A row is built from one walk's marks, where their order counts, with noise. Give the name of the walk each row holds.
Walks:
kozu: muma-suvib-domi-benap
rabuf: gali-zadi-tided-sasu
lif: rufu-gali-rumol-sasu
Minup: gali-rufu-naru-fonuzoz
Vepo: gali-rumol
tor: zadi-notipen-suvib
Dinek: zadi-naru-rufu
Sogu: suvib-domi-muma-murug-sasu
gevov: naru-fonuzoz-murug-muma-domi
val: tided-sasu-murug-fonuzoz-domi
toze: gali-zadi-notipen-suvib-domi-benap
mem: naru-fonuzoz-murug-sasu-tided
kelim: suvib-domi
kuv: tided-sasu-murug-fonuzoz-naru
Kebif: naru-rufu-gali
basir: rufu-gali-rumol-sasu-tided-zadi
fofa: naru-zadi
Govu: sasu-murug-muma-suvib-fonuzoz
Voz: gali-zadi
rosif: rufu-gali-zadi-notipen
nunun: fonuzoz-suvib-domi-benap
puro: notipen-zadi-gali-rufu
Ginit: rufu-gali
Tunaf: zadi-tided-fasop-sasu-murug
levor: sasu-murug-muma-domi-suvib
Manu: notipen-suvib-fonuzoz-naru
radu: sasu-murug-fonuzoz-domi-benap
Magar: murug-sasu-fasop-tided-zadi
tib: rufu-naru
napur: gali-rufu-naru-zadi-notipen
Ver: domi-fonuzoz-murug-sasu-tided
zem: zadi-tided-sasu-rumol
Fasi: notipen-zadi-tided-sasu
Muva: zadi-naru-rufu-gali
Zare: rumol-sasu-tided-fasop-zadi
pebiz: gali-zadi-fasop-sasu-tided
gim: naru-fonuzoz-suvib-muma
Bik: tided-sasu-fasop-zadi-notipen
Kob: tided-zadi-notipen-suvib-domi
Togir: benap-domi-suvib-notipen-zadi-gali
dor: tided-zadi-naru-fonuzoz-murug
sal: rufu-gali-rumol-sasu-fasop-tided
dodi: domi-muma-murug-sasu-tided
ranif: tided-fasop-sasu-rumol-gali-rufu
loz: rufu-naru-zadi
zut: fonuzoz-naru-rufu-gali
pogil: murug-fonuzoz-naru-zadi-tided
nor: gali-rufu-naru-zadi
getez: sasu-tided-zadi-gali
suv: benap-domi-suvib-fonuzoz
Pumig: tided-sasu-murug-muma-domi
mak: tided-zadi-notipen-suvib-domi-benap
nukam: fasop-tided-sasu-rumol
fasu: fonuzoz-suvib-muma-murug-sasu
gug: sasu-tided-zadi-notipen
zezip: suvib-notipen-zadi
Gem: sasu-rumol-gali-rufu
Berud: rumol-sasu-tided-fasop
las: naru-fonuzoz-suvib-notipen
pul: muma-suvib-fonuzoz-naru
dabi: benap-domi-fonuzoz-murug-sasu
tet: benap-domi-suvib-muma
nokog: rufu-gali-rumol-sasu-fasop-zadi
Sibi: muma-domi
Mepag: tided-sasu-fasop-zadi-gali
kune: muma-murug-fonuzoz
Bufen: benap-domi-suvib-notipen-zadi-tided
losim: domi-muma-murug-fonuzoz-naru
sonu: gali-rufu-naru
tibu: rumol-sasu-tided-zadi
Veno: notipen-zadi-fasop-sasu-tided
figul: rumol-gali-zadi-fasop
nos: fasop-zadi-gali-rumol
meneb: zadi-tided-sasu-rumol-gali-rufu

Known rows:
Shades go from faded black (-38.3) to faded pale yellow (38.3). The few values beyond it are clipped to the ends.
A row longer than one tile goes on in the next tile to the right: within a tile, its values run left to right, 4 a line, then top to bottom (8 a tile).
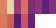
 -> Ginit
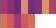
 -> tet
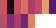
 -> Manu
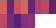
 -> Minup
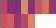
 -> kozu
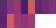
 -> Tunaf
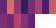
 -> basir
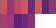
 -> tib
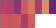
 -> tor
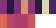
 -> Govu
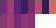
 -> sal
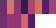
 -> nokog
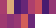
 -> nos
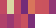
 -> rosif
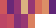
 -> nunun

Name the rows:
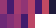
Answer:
dor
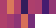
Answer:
Mepag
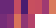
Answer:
Fasi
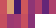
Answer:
Vepo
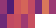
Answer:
dabi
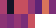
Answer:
losim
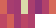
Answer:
kelim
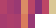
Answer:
Sibi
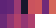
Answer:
Veno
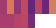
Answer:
lif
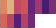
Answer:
Kebif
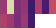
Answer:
meneb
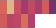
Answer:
Togir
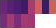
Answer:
Berud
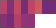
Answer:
fofa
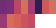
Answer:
Sogu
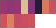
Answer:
levor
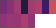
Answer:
pebiz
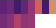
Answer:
nukam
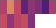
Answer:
getez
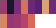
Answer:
gim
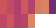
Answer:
toze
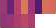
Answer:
gevov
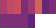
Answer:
loz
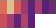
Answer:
Muva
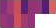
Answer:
rabuf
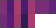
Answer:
pogil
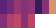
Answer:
dodi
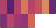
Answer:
radu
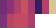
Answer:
Pumig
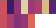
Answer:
suv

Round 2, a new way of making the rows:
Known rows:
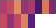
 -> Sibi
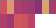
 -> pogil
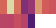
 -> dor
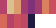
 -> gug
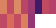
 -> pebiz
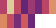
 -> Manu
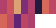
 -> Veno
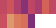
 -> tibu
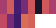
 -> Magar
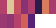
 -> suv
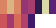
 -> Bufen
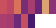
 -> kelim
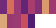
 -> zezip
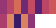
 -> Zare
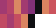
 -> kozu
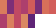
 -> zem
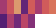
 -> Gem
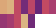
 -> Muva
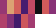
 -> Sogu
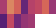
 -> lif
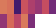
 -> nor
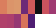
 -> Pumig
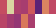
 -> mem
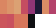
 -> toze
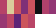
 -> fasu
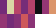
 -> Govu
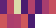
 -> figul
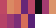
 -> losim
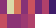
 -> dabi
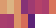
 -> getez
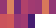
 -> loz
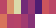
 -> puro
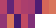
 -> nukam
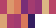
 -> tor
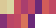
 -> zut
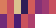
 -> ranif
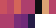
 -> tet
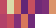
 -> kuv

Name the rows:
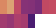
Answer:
Ginit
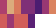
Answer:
pul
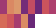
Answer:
Dinek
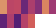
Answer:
sal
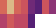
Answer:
napur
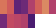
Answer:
basir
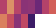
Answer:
tib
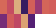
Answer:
meneb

